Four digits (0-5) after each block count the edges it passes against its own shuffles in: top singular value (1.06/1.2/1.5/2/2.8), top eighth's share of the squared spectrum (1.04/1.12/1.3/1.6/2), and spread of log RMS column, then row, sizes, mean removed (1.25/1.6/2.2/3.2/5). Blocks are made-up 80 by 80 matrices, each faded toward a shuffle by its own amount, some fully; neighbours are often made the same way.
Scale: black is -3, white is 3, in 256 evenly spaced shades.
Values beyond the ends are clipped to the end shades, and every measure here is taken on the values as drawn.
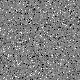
2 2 0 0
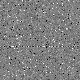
2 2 0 1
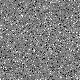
0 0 0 0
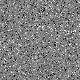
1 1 0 0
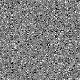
3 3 2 1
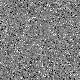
1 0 0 0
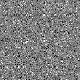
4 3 2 1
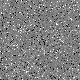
0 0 0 0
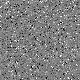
2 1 0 0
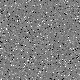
0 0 0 0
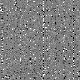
4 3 2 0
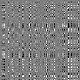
5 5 4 3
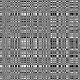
5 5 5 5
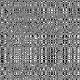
5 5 3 4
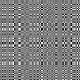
5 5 5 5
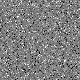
3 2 0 1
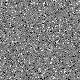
2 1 0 0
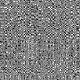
5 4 3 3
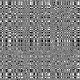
5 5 4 4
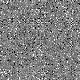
3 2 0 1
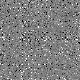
2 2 2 2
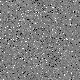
1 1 0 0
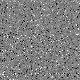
1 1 1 1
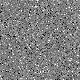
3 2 0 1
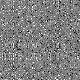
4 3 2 1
